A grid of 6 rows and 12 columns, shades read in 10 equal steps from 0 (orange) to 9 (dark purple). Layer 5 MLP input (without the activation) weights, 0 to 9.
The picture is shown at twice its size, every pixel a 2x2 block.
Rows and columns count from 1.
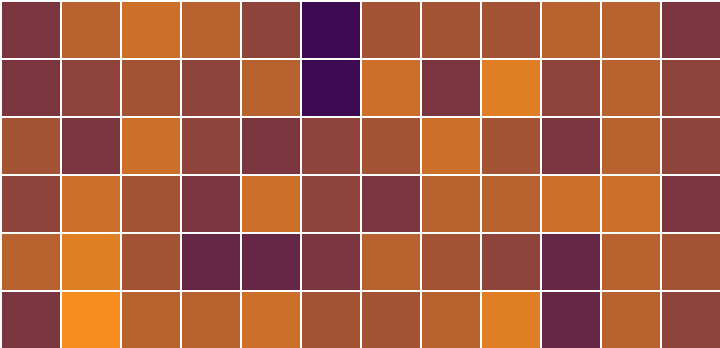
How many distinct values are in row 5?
6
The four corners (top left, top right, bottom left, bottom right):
6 6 6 5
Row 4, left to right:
5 2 4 6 2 5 6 3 3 2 2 6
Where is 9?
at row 1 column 6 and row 2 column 6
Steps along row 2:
down down up down up down up down up down up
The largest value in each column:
6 6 4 7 7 9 6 6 5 7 3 6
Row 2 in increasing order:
1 2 3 3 4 5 5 5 5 6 6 9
